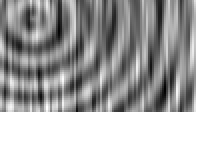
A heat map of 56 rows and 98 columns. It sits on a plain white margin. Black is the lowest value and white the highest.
Rings: centred on the top left. Slope: none. Mirror symmetry: none. Histogram: bell-shaped. Ninth with the highest average: bottom left.
